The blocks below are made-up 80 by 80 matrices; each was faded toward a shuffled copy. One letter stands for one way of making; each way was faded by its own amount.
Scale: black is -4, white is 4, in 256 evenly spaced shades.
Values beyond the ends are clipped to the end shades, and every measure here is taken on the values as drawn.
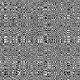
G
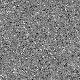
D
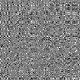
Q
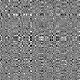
G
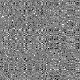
Q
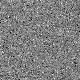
D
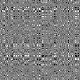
G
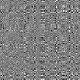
G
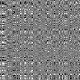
G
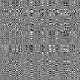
G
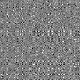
Q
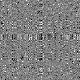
Q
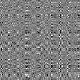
G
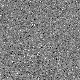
D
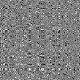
Q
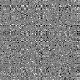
Q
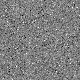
D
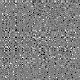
Q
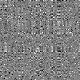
Q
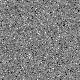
D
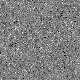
D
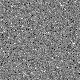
D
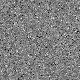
D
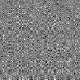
Q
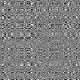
G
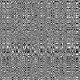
G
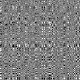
G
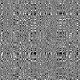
G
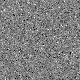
D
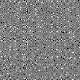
Q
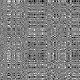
G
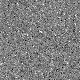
D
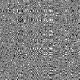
Q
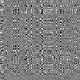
G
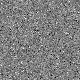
D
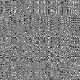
Q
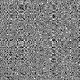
Q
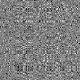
Q
